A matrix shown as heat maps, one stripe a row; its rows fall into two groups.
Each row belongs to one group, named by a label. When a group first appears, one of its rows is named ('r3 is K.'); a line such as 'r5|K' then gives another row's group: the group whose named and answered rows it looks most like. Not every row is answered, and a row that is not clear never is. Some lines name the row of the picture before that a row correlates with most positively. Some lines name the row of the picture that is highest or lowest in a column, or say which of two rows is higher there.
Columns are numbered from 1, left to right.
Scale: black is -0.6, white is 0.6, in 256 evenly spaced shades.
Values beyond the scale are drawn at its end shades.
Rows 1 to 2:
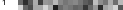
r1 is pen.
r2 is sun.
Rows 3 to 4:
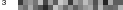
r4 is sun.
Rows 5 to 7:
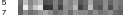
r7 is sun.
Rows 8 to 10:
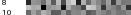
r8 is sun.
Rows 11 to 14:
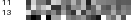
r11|sun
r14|pen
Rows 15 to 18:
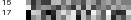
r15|pen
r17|sun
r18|sun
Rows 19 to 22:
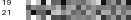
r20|sun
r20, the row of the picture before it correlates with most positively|18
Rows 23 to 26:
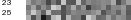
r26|pen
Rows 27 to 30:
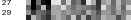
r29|pen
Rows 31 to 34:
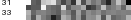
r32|pen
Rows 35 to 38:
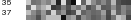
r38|sun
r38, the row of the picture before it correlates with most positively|31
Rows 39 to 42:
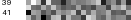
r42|pen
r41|sun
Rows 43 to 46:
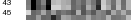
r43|pen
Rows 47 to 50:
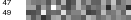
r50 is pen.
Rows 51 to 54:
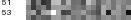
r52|pen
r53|sun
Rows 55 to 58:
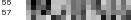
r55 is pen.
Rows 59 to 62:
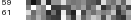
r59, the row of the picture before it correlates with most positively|55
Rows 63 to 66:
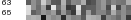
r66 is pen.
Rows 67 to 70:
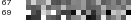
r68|pen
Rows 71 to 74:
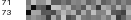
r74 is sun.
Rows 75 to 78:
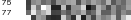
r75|sun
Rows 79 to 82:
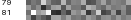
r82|pen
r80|pen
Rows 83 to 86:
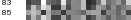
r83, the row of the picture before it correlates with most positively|79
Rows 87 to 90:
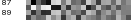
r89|pen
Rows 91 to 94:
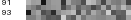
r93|sun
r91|pen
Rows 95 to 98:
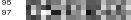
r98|pen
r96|sun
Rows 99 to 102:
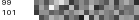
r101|sun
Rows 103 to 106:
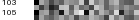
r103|sun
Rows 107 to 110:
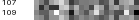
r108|pen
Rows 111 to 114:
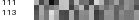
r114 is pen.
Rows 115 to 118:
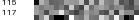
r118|sun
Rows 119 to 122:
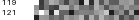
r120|pen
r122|sun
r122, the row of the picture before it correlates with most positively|115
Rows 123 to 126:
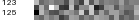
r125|sun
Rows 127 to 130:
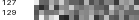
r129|sun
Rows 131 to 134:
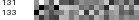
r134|pen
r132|pen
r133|sun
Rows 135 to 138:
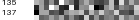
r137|sun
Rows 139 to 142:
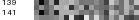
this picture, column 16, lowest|140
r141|pen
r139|pen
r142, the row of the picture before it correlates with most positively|138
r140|sun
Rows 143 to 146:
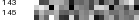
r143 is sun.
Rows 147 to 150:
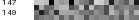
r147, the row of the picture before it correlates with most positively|144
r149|pen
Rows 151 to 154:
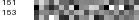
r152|sun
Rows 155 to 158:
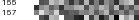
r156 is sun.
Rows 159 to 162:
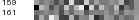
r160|sun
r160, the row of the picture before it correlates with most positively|156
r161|sun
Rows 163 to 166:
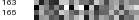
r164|sun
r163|pen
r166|sun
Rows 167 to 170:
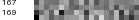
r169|sun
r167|sun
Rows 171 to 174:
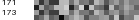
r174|sun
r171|pen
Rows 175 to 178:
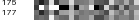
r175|pen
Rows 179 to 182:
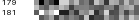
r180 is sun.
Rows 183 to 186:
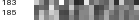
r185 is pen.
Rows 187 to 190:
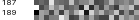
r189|sun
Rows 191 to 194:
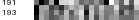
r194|sun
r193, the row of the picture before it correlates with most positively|189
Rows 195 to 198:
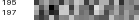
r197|pen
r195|sun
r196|pen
